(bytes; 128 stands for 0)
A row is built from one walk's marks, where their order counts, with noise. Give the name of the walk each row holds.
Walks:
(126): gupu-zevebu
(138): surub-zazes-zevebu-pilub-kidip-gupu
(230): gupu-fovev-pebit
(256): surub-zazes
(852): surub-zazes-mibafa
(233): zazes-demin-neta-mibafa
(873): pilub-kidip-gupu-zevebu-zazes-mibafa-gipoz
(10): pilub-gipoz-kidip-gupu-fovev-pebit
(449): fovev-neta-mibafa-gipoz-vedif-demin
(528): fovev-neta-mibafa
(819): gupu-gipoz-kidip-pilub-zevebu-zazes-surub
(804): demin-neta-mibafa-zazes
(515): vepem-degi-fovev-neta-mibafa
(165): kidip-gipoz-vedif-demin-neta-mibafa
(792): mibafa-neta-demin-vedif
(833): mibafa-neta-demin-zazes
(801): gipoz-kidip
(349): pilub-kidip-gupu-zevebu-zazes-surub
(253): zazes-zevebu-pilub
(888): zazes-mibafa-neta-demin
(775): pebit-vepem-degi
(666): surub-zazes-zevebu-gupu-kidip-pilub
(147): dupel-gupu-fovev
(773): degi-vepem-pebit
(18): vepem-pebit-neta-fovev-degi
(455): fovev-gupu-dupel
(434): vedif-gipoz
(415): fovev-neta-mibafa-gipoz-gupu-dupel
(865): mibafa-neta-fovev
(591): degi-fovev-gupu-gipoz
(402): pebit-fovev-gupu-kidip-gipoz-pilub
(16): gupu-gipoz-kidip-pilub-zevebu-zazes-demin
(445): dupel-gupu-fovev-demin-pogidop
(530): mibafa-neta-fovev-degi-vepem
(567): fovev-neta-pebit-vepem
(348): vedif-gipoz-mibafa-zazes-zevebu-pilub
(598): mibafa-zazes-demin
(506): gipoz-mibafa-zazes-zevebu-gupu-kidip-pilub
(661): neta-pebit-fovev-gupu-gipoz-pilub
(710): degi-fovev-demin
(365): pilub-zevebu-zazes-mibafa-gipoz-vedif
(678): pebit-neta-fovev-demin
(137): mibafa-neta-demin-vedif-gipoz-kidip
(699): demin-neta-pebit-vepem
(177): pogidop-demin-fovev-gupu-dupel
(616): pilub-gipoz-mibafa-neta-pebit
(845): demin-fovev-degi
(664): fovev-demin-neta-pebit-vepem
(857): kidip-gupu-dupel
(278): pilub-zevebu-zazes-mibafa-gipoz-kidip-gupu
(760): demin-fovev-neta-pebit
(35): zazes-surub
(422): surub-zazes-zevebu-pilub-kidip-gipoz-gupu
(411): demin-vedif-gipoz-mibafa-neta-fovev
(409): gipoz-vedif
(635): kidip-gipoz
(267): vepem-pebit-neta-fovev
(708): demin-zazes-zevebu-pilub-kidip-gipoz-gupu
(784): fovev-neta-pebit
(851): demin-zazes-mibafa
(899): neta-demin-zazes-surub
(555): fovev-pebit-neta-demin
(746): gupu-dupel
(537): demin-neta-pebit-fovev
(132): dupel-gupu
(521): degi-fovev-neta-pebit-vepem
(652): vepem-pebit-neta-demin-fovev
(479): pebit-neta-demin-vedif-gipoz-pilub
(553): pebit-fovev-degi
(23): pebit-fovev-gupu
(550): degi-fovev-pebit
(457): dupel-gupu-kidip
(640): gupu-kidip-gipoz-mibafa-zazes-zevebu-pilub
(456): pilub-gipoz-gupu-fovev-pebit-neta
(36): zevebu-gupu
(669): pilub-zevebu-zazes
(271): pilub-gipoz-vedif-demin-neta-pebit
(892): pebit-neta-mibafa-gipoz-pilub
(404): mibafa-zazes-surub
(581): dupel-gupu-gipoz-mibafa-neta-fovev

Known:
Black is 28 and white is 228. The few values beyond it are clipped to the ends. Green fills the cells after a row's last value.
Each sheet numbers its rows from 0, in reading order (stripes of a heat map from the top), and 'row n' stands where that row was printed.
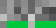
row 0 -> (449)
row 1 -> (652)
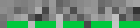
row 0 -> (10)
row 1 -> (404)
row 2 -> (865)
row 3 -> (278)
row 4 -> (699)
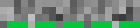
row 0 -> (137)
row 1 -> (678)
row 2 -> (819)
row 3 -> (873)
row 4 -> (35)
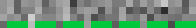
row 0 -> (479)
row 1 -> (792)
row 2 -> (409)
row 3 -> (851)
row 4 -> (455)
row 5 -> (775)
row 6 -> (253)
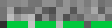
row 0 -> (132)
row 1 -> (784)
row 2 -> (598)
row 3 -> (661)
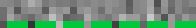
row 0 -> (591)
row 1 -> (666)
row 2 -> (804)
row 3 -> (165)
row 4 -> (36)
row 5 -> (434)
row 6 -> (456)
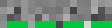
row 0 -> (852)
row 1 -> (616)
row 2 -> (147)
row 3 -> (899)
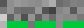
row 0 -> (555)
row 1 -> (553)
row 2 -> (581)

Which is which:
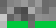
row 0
(537)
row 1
(16)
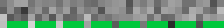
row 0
(664)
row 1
(888)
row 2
(833)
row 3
(528)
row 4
(348)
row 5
(892)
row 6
(506)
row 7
(640)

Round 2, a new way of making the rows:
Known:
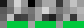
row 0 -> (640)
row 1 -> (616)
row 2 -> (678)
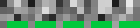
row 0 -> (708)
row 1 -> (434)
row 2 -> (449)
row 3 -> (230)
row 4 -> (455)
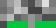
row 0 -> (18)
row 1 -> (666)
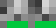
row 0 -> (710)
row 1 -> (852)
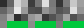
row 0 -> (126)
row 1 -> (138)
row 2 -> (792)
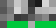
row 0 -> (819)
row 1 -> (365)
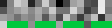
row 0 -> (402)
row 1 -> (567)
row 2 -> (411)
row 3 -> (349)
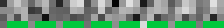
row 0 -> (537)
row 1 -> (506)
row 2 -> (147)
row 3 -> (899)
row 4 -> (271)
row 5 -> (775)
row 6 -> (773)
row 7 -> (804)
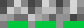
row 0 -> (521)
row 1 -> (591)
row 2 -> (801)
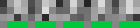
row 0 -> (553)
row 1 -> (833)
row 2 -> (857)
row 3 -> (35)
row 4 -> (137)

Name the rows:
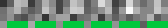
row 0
(409)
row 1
(865)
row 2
(550)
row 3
(528)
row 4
(669)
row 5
(267)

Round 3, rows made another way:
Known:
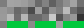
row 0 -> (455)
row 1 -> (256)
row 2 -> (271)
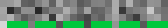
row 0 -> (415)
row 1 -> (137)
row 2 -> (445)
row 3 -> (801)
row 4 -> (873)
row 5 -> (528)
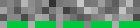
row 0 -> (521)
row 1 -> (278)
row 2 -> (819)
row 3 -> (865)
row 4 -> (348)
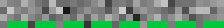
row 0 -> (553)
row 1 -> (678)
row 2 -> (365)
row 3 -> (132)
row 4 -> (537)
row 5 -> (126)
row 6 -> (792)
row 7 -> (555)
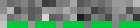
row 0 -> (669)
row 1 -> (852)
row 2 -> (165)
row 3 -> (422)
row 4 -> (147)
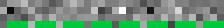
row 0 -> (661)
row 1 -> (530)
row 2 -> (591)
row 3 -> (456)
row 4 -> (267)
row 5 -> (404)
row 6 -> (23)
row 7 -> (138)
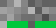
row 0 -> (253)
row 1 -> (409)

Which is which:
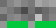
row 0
(616)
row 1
(857)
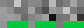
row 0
(640)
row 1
(664)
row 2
(411)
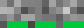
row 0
(581)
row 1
(18)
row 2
(784)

